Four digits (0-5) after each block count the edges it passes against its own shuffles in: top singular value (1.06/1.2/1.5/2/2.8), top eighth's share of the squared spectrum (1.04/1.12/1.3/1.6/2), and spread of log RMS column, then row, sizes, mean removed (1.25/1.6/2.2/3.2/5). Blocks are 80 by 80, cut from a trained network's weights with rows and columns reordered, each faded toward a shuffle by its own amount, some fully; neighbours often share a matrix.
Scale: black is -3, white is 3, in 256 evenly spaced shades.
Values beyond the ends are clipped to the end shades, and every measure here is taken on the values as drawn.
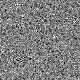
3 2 0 1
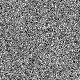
0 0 0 0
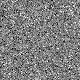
2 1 0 0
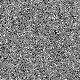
1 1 0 0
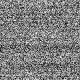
2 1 0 0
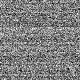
3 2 0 0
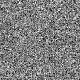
2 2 0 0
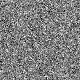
1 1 0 0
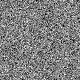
0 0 0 0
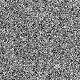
2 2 1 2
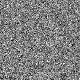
1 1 0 0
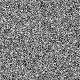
0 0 0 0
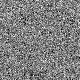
1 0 0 0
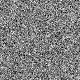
0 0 0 0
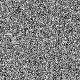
1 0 0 0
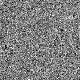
2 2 0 1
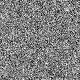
1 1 0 0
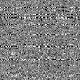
4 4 0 3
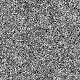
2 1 0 0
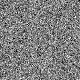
2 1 0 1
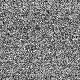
1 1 0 0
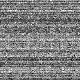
5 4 1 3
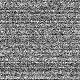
4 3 1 1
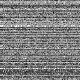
5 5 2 3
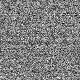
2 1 0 0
